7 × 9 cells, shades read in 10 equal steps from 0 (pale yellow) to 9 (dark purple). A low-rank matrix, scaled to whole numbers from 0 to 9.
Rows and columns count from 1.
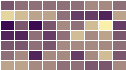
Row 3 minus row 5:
3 0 4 0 0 1 -2 -4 2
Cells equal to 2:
4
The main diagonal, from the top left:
6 2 9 7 4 7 6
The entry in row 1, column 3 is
5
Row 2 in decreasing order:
8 7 7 5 3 3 3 2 1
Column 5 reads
5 5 4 5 4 4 5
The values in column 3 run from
3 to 9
